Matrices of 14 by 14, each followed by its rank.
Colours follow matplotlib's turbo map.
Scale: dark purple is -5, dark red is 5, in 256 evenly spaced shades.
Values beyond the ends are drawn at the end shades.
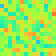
full rank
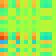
one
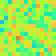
full rank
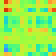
two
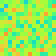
full rank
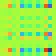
one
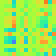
two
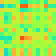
two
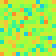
full rank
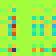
one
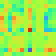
two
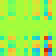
one
